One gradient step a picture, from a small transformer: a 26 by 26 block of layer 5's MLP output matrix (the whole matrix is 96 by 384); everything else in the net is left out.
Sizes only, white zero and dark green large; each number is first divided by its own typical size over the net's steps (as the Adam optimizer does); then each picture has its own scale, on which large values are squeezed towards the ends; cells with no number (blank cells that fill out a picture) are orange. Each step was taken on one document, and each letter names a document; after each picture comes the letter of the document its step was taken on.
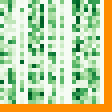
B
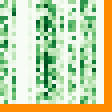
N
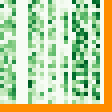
B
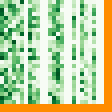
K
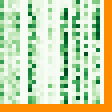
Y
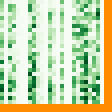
Y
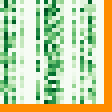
N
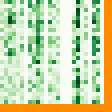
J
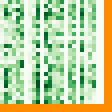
K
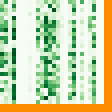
N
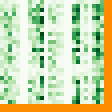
J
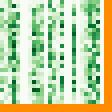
B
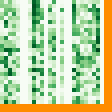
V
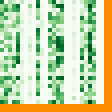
N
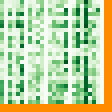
V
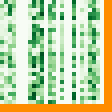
B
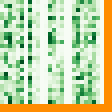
V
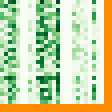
N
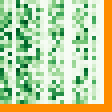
K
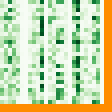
J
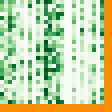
N
